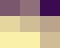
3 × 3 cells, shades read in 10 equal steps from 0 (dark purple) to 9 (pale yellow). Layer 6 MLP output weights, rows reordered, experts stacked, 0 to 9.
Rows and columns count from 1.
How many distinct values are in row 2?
3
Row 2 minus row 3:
-1 -2 -1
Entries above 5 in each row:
0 3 3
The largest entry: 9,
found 2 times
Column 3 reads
0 6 7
